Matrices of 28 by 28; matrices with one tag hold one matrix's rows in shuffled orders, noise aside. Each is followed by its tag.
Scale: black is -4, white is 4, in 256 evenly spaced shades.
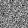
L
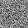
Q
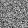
L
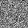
L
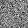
L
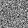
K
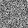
K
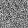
Q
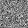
K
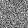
Q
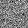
L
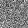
Q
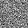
L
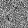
Q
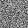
K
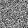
K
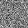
Q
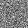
Q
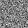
K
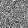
Q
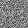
Q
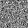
K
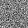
Q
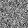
K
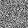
K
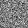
L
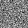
L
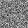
K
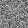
K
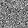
K
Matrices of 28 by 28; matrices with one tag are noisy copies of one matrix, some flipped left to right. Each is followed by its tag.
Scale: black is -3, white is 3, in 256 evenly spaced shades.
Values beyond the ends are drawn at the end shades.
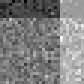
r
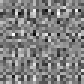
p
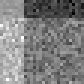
r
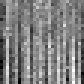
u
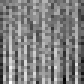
u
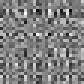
p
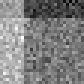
r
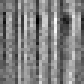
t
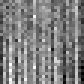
u
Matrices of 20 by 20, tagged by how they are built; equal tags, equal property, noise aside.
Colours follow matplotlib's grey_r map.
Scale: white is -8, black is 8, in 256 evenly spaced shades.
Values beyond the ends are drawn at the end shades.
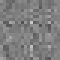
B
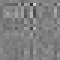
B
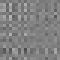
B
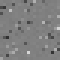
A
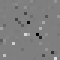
A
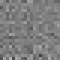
B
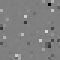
A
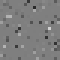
A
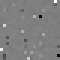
A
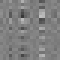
B
